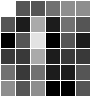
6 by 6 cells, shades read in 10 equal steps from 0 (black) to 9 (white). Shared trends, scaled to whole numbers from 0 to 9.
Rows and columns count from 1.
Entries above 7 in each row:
1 0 1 0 0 0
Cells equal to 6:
2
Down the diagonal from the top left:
9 1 8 1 1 3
